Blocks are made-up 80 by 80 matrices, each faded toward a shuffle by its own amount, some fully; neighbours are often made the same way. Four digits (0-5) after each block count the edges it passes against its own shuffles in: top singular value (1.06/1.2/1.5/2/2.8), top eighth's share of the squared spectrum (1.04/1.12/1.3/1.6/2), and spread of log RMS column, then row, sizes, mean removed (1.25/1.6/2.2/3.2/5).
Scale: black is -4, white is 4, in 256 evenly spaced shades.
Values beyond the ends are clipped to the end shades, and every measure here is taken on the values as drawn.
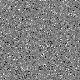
3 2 1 1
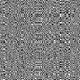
5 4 3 3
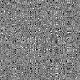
4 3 2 2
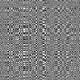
5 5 4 4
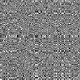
5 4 3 3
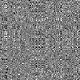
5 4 3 2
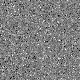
2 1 0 0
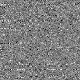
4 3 1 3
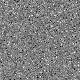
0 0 0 0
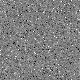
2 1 0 0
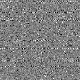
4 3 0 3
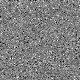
2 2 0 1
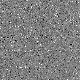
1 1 0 1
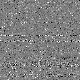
2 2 0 3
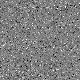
0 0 0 1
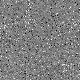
0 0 0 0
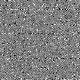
1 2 0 2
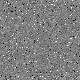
0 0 0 0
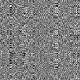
4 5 3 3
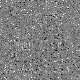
3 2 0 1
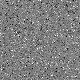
1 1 0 0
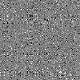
4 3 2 2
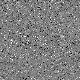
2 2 0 1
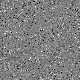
0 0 0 0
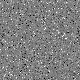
0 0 0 0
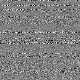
2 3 0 4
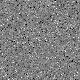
1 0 0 0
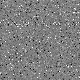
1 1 0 0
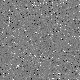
0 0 0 0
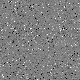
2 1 0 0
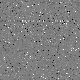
2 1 0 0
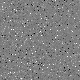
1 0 0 0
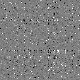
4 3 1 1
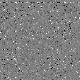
3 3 1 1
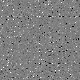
3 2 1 1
